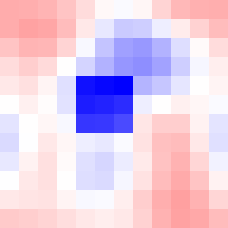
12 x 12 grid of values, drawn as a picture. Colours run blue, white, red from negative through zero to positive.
The centre is the roughest part. In the centre lies a patch that is lower than the rest. No single row or column stands out from its neighbours. Overall the values sit about 50% of the way up the scale. The centre is the ninth with the lowest average.
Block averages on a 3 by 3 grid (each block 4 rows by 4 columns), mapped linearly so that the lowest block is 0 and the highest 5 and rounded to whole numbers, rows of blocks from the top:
5 2 4
3 0 4
4 3 5
